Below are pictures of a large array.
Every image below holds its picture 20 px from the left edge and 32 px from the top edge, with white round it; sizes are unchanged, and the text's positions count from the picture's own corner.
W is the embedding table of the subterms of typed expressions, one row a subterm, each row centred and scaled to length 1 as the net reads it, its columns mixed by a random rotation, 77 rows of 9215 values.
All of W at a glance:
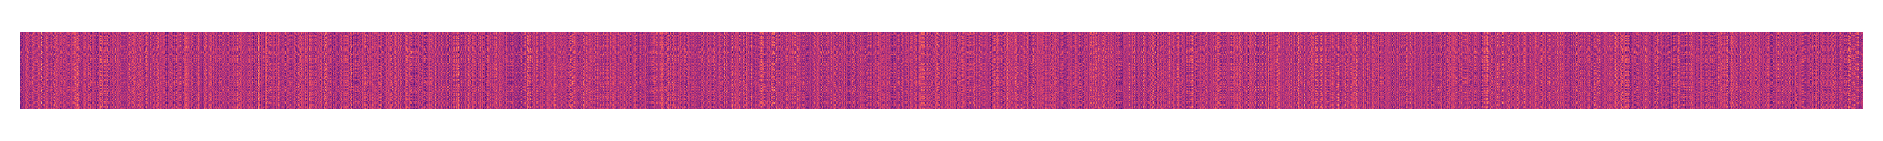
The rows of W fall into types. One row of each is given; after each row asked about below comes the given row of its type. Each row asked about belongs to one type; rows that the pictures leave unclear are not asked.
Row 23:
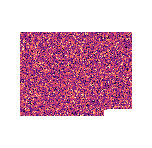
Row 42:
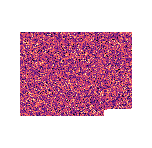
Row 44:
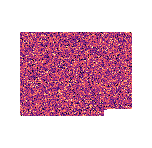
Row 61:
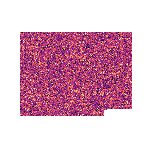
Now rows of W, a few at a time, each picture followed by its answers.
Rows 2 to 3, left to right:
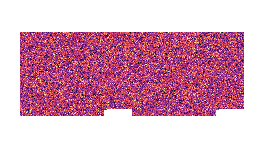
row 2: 44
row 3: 23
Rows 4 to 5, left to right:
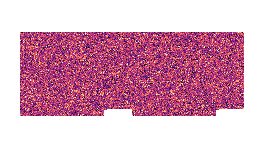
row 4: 61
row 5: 44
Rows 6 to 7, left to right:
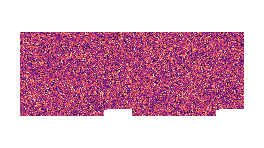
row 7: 23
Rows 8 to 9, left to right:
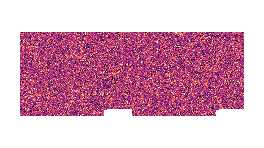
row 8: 61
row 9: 44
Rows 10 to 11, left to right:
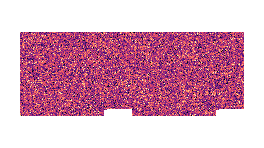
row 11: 61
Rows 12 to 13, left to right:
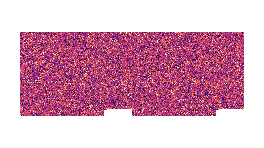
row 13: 44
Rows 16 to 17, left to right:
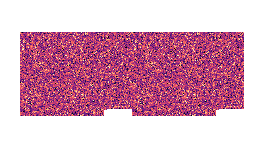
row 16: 23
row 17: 23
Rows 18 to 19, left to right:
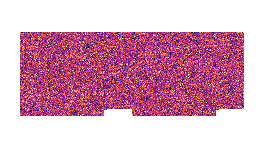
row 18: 61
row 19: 44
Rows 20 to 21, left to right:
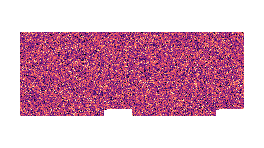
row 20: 44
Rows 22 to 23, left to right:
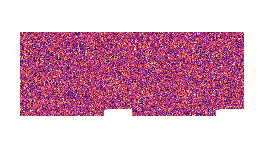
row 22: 42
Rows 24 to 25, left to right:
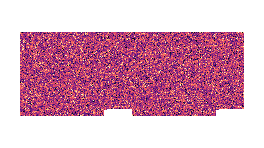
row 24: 23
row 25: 44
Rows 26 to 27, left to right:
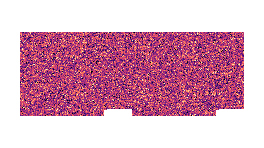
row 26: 23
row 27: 61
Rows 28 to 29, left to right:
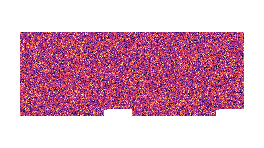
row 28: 23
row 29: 61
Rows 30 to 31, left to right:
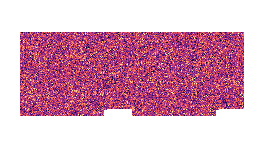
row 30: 61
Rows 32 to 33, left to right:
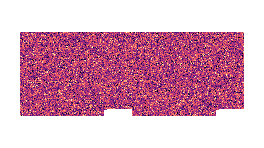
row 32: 44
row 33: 61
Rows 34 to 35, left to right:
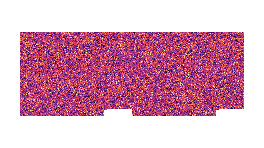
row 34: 42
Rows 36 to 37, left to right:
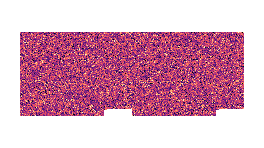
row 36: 42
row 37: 44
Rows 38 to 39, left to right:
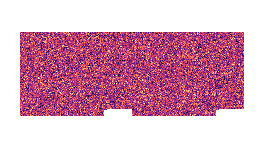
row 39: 61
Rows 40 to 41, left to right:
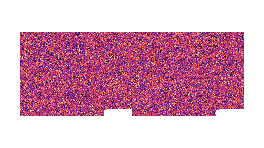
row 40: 42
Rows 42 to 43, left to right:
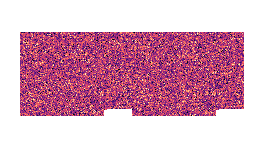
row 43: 61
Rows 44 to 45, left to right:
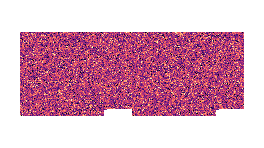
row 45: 44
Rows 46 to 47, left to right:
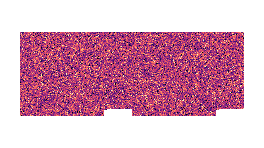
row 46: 23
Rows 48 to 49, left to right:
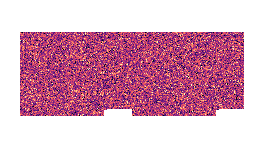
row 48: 61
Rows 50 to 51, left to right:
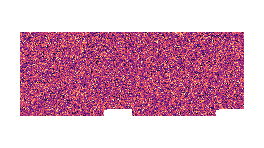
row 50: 23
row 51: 44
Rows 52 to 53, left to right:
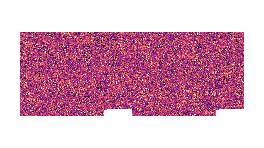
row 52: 42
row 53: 61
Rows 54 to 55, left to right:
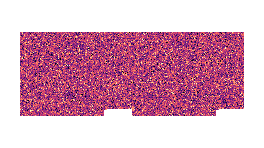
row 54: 42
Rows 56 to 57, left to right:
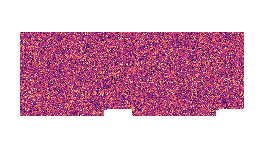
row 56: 61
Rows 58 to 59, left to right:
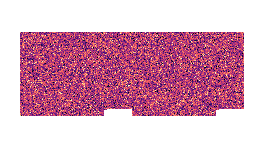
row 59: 61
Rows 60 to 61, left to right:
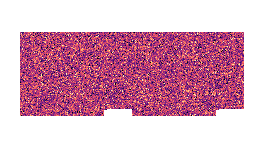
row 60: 23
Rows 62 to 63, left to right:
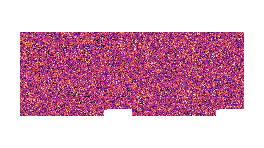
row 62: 42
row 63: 23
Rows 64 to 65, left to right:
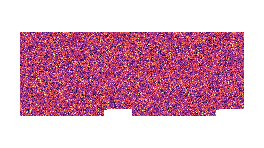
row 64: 44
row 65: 42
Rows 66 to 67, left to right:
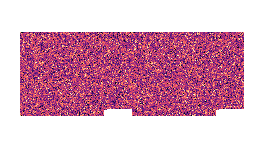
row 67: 23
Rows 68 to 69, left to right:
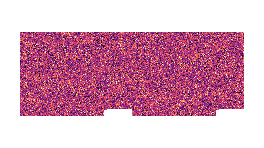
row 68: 42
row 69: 61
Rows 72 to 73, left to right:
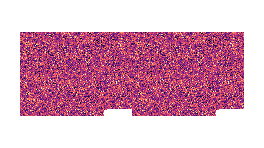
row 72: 42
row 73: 42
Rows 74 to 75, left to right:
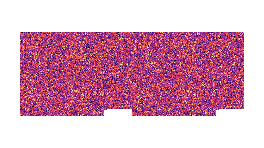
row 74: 61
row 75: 23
